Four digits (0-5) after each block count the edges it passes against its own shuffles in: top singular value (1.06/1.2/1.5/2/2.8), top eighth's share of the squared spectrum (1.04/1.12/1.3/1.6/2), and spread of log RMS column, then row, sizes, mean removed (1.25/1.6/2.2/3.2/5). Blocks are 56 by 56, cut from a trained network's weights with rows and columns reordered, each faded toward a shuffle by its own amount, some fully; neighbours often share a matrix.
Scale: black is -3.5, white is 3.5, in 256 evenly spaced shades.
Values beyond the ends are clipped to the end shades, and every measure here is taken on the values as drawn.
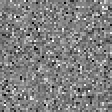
1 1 0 1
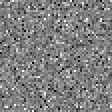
1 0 0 0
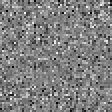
3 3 0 2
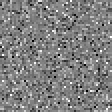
0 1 0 0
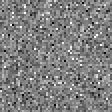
0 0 0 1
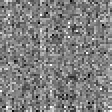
3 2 0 2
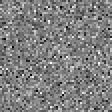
0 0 0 0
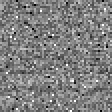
1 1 0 0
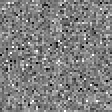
0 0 0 0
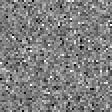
1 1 0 0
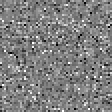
2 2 0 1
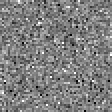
0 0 0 0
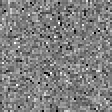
0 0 0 0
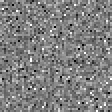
0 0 0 0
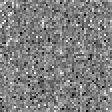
1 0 0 0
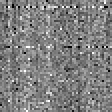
3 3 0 2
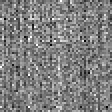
3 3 1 2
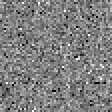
1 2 0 1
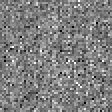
3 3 1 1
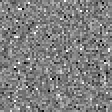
0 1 0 0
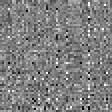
3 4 2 2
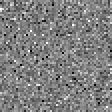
0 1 0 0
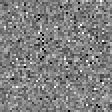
2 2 1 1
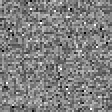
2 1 0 0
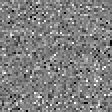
2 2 0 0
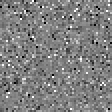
1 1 0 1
